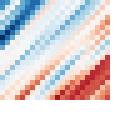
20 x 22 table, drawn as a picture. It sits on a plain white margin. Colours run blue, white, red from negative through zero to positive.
Average level on the scale: 50%. Histogram: bell-shaped. Slope: up to the bottom right. Grain: diagonal, up to the right.
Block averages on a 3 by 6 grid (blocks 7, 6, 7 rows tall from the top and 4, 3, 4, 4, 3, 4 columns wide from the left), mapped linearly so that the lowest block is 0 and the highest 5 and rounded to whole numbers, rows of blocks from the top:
0 0 2 1 1 3 / 1 2 2 2 2 3 / 2 3 3 3 5 5
